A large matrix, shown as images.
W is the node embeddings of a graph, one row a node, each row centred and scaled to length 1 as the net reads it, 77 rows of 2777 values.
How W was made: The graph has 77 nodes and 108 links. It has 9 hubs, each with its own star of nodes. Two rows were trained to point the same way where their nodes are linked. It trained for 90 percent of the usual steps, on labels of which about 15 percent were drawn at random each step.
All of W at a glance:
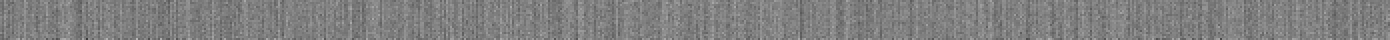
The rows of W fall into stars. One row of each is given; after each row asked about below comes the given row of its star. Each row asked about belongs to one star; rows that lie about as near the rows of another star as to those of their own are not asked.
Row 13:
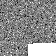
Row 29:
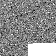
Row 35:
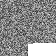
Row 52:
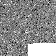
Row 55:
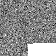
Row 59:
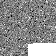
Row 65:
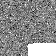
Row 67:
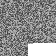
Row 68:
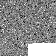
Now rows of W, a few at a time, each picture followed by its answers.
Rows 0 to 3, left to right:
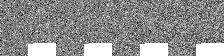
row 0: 67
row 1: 13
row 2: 65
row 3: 13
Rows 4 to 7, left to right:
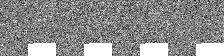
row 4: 65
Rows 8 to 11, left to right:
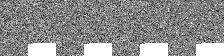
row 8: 29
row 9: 52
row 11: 35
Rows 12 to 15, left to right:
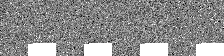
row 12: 59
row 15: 68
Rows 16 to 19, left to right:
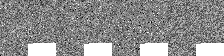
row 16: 67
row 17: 68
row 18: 68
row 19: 59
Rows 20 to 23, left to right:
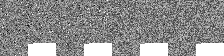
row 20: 35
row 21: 29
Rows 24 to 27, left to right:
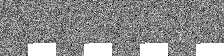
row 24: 55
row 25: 65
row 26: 65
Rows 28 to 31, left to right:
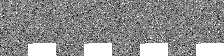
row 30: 65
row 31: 59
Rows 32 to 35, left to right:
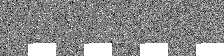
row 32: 65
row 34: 67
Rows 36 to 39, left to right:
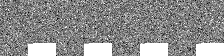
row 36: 67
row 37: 67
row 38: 35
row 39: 68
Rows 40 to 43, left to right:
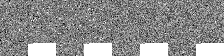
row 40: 67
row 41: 55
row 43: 59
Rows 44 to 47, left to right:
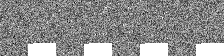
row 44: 55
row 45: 13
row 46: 13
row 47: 52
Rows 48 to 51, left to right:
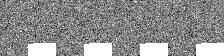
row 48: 52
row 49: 55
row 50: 55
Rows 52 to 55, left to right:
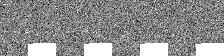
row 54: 68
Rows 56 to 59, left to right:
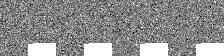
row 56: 29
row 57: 67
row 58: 29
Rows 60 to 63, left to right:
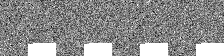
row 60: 29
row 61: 68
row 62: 65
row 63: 29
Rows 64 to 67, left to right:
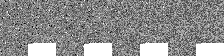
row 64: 67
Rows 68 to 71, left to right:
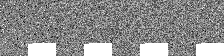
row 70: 29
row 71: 13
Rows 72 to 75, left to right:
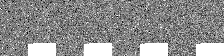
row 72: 52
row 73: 65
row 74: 13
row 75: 59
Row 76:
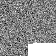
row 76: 68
